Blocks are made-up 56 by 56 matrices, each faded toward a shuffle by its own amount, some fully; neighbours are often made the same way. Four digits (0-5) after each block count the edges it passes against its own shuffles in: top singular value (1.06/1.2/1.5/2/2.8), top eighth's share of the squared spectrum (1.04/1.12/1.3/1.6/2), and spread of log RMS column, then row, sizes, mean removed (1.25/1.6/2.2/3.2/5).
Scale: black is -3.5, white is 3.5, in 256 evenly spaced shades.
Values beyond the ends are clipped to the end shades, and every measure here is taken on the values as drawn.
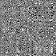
4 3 2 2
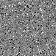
2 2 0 0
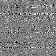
3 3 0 3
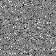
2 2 0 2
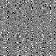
4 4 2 2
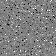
0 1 0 0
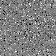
2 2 0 1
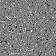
1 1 0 0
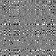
5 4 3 3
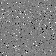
1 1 0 0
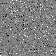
1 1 0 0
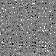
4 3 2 1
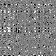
4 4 2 2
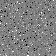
0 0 0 0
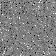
2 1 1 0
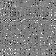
4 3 2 1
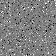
1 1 0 0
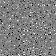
3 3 1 1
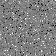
1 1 0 0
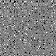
4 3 2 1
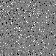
2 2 0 1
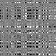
5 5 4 4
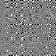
4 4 3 3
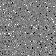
3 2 0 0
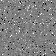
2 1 0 0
